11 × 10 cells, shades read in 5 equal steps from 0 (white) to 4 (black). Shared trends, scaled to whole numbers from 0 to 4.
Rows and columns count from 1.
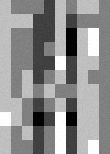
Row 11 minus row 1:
0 0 0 1 -1 -1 1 0 -1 0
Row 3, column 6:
1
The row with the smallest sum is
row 7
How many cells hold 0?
8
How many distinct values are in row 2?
3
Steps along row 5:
up same up same down up down same up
